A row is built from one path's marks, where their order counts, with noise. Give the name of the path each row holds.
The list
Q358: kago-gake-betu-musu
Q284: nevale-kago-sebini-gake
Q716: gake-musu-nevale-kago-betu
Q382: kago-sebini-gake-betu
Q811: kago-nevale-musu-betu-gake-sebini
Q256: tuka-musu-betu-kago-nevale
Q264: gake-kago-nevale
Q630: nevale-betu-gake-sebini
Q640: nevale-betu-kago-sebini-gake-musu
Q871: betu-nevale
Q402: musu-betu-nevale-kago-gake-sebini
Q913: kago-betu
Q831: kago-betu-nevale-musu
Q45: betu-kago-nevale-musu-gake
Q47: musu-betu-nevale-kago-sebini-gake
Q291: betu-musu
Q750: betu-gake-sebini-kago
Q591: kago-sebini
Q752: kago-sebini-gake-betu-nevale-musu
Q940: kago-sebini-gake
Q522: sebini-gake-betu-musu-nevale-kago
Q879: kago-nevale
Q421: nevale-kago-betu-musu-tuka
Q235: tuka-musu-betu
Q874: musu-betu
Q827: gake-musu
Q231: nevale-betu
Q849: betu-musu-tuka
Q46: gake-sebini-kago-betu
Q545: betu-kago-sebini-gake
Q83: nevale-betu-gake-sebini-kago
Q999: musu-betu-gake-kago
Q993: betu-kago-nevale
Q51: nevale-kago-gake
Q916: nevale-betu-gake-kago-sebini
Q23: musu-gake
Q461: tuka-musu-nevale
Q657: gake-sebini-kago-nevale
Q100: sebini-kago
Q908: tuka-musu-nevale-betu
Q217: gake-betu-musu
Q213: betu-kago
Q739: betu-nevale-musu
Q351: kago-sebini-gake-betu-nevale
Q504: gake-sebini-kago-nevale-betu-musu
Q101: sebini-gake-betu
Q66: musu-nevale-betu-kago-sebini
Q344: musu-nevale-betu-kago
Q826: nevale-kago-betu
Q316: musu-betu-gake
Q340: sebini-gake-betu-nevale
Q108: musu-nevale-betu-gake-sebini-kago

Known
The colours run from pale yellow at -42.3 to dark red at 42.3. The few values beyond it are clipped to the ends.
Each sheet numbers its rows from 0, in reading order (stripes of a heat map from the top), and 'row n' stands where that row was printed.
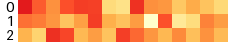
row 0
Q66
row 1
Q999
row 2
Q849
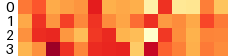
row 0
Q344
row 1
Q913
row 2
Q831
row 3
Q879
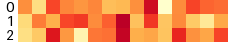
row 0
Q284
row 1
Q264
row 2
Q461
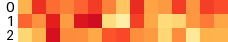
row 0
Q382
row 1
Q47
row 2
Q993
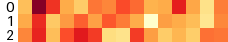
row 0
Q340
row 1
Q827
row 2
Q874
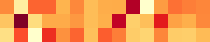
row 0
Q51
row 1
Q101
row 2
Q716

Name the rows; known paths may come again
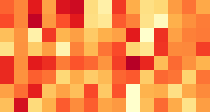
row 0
Q47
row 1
Q316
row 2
Q826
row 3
Q235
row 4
Q591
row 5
Q630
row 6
Q291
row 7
Q504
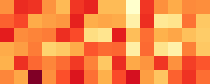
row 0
Q831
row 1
Q344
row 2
Q402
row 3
Q213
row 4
Q382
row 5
Q940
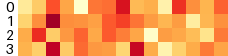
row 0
Q256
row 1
Q871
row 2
Q827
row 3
Q545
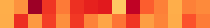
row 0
Q879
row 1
Q913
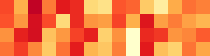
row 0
Q23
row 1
Q811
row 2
Q752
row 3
Q108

